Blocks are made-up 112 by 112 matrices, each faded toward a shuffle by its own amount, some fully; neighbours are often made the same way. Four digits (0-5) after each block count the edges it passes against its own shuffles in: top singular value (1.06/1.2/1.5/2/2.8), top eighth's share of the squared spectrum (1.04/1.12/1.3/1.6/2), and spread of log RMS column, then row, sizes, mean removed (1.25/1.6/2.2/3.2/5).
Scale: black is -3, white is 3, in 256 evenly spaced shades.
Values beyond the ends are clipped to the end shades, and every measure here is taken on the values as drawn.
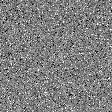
0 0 0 0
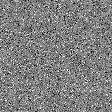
0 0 0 0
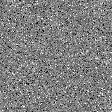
0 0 0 0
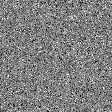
0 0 0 0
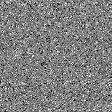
3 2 0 1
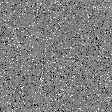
2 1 0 0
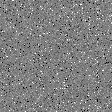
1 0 0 0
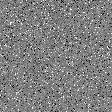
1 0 0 0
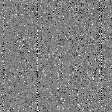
3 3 2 0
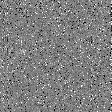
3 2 1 0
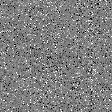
3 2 2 0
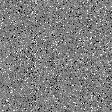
2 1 1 0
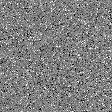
0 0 1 0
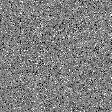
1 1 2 0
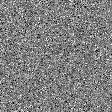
0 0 0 0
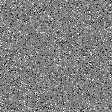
3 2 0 0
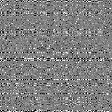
5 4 2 4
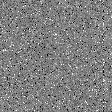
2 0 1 0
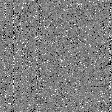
2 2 2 0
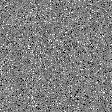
0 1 1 1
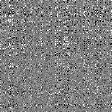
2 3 4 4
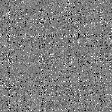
2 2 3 3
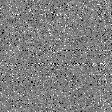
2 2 2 2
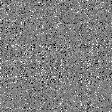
1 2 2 2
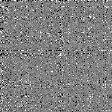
2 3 3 3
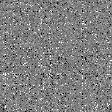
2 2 3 2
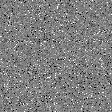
1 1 1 1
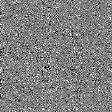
1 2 3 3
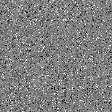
1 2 2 2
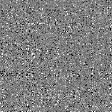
2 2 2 2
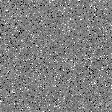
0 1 1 1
